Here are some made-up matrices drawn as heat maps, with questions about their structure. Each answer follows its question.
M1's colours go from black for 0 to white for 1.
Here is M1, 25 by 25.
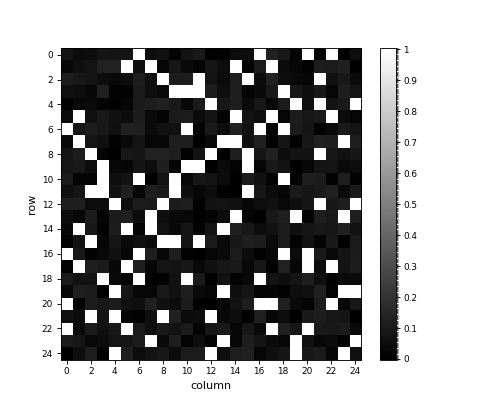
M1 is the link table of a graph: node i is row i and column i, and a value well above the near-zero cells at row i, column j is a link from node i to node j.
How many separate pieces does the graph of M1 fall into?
1
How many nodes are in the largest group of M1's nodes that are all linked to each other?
3
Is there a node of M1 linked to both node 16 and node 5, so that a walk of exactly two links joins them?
no
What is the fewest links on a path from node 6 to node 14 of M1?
4
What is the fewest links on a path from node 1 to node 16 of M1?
3
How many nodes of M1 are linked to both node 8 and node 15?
1
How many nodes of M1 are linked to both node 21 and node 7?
0
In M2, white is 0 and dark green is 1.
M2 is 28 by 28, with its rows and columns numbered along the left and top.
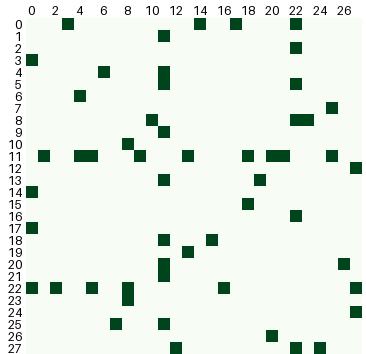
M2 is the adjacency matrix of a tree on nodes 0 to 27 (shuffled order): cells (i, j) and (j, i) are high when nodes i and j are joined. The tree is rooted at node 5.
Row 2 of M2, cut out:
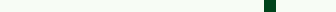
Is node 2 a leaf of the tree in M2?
yes
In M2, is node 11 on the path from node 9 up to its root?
yes
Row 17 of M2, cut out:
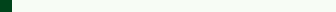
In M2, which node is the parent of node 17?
0
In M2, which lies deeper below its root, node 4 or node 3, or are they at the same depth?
node 3
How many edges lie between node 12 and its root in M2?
3
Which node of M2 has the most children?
11
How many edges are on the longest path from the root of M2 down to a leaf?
3
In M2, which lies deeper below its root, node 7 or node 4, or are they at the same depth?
node 7
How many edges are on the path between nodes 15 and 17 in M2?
6
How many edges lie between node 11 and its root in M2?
1
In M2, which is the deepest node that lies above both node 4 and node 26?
11
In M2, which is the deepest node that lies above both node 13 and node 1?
11
